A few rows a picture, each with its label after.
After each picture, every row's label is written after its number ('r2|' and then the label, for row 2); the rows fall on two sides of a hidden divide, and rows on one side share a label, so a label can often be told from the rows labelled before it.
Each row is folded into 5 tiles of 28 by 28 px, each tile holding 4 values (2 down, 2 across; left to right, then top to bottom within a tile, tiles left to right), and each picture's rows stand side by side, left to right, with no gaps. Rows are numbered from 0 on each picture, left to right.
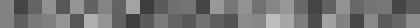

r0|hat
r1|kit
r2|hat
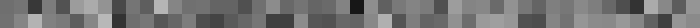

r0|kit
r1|hat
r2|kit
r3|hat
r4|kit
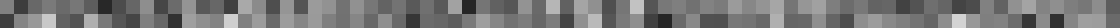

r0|hat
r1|hat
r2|hat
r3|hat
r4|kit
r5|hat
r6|kit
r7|hat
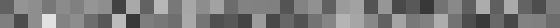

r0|hat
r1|hat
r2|hat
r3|kit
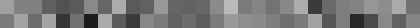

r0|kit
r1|kit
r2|kit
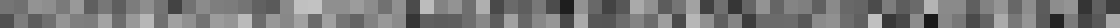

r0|hat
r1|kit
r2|hat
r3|hat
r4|kit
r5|kit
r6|kit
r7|kit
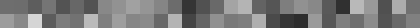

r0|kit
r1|kit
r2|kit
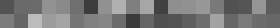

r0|hat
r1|hat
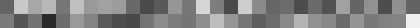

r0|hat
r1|hat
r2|kit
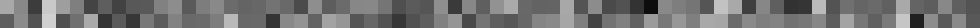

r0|hat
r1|hat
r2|hat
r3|kit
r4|hat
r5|hat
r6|hat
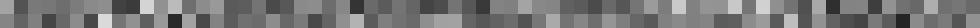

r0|kit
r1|hat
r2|hat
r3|kit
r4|kit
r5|hat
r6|kit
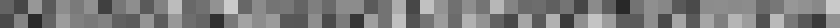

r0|hat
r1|kit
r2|hat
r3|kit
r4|kit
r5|kit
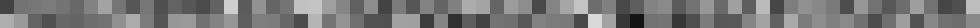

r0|kit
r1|kit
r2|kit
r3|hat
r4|kit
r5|hat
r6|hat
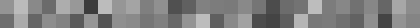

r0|hat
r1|hat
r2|hat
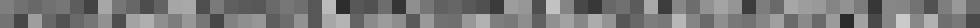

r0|kit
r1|hat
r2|hat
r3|kit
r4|kit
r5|kit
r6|hat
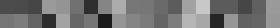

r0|hat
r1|hat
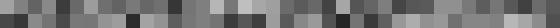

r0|kit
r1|kit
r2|kit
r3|hat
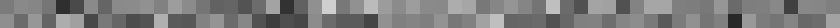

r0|kit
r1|hat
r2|kit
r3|hat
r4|kit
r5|hat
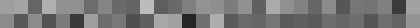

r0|hat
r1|kit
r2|kit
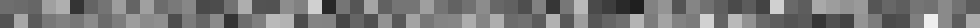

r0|hat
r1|kit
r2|kit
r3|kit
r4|kit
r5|kit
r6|kit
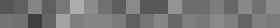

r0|hat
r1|hat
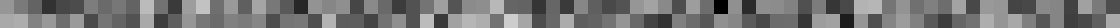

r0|kit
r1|hat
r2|hat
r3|hat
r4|kit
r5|kit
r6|hat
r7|kit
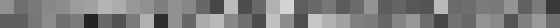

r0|kit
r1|kit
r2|kit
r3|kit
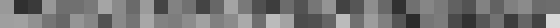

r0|kit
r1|kit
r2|hat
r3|kit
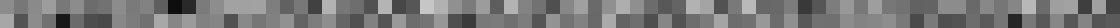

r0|kit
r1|kit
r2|hat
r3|kit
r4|hat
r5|hat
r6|hat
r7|hat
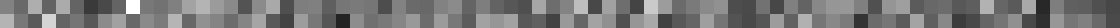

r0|hat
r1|hat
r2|kit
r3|hat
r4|kit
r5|kit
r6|hat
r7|kit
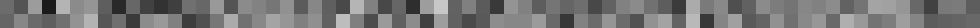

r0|hat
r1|kit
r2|kit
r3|kit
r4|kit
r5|kit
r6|hat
